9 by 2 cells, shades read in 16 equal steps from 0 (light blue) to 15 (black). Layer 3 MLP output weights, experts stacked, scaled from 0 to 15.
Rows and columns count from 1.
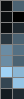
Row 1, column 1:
14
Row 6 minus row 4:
-6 0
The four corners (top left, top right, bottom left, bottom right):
14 8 13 12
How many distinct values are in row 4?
2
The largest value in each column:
14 15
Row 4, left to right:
11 8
